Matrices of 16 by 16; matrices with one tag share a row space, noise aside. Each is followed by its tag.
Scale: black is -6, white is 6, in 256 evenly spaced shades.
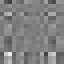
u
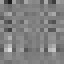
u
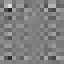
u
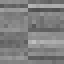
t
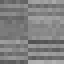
t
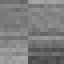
t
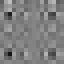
u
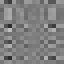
u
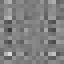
u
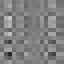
u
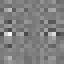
u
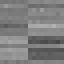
t
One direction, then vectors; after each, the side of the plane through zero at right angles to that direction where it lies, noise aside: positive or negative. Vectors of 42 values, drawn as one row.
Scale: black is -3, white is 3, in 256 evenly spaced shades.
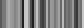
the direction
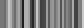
positive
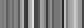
negative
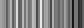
negative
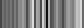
negative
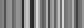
positive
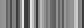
negative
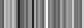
positive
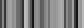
positive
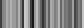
positive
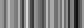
positive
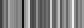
positive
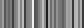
negative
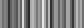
negative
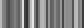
negative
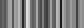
positive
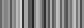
positive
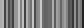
negative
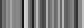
positive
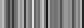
negative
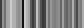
positive
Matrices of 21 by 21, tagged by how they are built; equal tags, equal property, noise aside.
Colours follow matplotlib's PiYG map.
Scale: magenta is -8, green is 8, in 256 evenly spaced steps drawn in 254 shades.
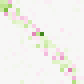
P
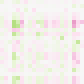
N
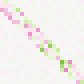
P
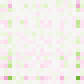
N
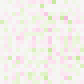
N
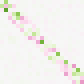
P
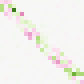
P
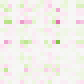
N
